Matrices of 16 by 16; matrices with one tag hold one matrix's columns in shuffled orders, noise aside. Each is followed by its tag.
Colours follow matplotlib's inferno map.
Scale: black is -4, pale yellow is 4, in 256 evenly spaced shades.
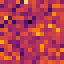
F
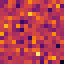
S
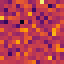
F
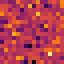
S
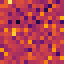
F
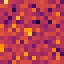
F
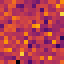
S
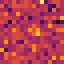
F
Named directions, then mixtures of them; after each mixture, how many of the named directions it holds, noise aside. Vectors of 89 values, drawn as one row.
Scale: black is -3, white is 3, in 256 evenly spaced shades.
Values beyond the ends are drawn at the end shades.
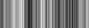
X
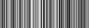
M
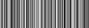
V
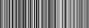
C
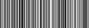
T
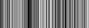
three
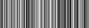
three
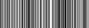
two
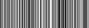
two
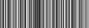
one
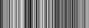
two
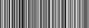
two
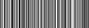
three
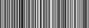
one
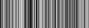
two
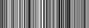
three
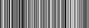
two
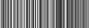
one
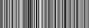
three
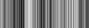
one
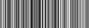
one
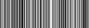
one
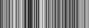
two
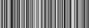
one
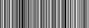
two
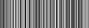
three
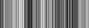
one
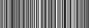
two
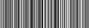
three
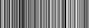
two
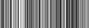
three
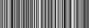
two
